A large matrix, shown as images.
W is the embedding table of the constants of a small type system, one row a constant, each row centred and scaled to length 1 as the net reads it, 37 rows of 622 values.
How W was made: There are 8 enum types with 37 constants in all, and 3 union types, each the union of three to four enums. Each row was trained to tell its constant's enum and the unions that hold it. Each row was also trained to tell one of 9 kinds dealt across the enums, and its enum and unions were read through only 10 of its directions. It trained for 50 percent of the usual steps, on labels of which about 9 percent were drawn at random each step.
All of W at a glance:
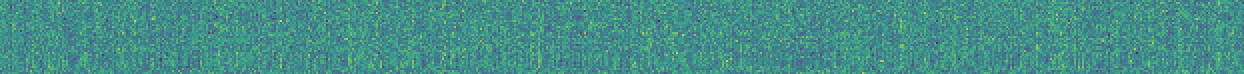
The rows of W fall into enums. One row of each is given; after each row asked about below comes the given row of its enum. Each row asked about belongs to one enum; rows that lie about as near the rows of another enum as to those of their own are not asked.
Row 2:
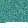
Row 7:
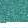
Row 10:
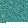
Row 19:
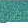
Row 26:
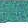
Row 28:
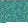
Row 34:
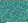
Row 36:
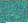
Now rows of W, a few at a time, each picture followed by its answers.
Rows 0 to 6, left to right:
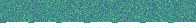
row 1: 10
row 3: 34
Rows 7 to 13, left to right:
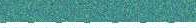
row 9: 7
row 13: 28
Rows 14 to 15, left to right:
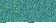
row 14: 28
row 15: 28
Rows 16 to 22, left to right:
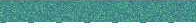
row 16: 10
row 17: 26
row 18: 36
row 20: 28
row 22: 10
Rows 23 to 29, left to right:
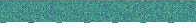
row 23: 19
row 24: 7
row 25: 7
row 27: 26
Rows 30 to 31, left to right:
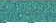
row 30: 26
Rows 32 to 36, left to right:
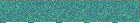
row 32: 26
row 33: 10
